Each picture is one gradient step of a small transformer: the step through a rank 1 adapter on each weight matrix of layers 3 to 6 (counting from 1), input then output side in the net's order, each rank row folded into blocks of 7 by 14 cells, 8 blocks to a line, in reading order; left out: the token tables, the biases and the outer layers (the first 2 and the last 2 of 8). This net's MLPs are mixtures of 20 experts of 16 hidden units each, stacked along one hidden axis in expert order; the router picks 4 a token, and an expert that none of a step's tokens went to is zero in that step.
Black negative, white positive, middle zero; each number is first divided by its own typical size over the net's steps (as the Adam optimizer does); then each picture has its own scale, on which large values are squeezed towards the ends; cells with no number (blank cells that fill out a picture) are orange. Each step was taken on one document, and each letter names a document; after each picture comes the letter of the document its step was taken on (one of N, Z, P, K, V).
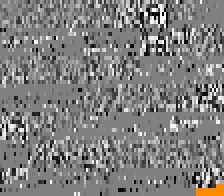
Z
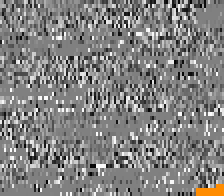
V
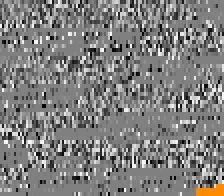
Z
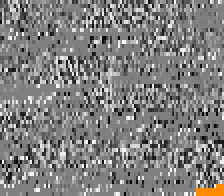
V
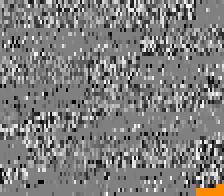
Z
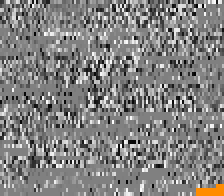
V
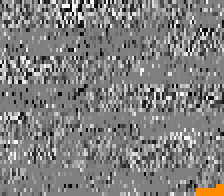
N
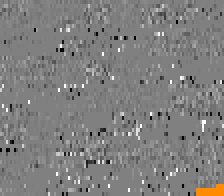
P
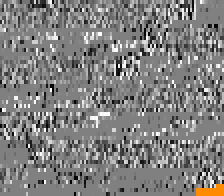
Z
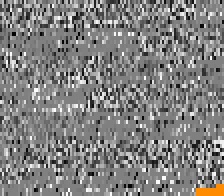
V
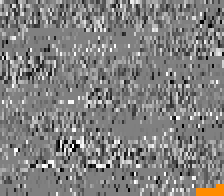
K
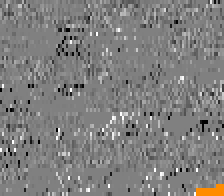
P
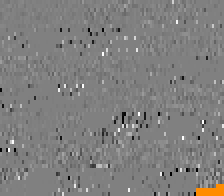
P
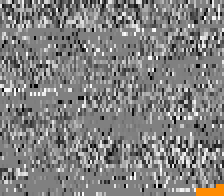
K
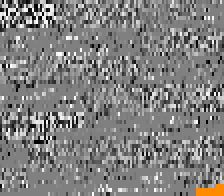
Z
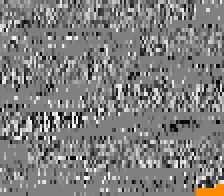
Z
